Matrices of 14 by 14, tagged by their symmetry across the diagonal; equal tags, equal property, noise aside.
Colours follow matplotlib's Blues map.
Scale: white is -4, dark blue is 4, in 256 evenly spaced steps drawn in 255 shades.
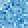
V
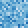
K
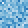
V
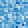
K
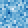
K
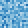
K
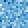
K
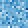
K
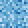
K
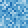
V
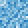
V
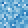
V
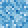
V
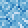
V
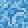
V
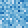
K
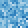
V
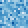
K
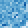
V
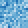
V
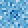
V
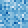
K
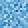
K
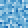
K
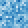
V
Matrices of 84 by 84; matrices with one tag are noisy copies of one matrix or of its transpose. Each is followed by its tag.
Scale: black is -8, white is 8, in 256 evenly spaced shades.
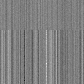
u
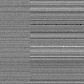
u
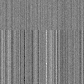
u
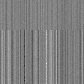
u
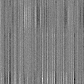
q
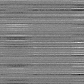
q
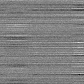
q
